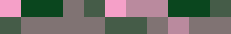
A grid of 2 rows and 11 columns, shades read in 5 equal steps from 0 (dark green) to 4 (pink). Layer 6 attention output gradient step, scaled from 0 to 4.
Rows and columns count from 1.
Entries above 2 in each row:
4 1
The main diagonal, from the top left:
4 2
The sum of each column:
5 2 2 4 3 5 4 5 3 2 3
